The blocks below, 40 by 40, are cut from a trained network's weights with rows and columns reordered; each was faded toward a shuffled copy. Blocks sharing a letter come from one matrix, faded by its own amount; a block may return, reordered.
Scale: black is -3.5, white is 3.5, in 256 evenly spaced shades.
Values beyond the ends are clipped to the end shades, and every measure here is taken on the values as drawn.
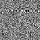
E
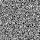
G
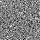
G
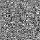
E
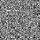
E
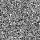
G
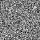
G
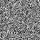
G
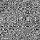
E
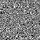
E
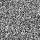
G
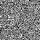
G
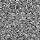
E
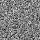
G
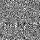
E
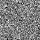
G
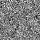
G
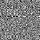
E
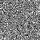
G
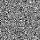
E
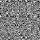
E
